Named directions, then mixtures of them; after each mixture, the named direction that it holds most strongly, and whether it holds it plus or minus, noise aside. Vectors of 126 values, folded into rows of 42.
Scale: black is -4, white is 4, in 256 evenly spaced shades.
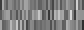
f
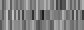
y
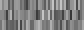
f, minus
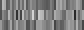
y, minus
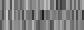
y, plus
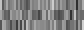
f, minus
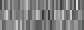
f, plus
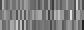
f, plus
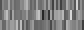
f, plus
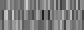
y, plus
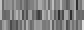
f, minus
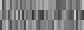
y, plus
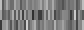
f, minus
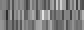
y, minus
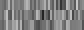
y, plus
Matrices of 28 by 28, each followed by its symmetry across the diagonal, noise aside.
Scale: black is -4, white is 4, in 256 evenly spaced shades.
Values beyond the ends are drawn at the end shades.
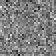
antisymmetric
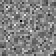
symmetric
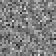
antisymmetric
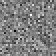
antisymmetric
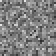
symmetric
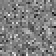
antisymmetric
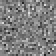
antisymmetric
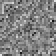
symmetric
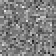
neither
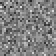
neither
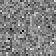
neither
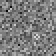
symmetric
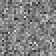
neither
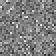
symmetric
